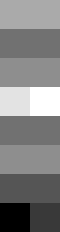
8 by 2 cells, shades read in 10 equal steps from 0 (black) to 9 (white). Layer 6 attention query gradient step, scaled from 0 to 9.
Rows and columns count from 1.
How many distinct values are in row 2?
1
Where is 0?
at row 8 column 1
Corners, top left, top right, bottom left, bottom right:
6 6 0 2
